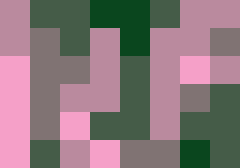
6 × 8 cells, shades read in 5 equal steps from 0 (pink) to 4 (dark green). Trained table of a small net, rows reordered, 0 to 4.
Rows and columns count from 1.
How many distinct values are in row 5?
4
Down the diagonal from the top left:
1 2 2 1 3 2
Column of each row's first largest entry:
4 5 5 5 4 7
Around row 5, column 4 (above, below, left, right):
1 0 0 3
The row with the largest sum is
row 1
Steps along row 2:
up up down up down same up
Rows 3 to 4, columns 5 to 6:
3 1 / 3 1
